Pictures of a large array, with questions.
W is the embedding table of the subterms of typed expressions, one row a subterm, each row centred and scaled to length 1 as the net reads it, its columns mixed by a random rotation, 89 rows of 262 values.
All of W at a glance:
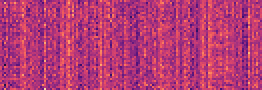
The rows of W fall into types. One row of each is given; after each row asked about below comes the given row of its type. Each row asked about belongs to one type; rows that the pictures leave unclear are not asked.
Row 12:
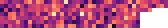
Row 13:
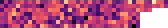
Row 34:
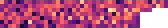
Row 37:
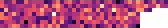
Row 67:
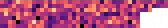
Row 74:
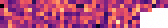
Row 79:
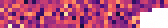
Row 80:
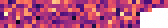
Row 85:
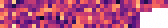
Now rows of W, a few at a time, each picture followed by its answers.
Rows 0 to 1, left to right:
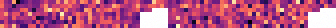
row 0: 85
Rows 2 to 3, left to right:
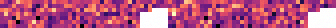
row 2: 67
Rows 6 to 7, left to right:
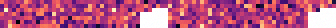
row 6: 37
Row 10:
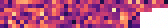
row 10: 13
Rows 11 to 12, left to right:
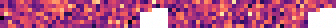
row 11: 74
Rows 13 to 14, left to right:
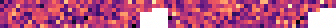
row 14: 74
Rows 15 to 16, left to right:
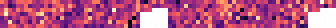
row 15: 74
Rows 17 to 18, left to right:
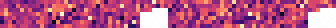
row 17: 74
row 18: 12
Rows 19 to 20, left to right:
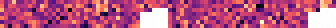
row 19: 67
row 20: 13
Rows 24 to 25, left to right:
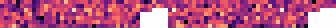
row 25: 37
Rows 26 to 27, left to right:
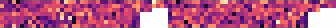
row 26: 85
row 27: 80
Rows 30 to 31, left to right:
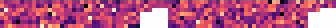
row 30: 37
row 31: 67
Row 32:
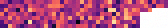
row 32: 34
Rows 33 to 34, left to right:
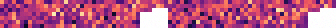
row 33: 12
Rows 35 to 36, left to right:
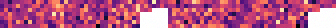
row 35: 74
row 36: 80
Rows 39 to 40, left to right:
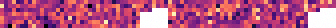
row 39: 85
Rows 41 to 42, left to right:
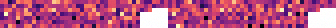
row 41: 80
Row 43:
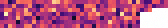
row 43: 80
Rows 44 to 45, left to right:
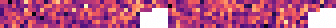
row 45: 74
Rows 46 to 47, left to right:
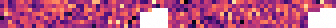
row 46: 74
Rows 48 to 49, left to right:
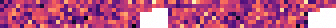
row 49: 80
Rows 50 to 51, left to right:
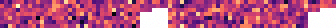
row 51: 85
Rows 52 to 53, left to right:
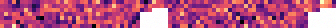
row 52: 85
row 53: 13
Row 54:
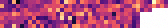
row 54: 85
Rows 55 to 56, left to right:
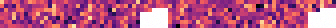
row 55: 12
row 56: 13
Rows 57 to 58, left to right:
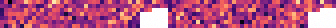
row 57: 80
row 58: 13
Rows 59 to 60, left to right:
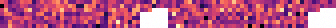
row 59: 74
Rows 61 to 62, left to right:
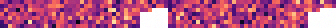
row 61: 34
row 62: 13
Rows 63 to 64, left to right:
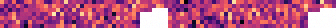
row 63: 12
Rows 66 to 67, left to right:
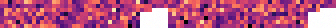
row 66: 80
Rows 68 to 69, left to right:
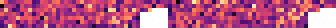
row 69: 80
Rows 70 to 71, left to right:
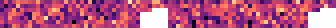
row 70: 13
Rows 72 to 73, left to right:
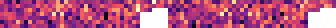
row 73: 12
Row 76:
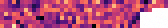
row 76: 85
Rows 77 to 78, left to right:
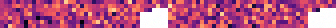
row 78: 37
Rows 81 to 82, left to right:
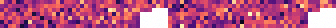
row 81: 34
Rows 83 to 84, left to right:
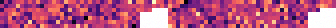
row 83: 13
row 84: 85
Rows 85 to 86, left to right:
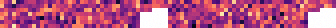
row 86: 12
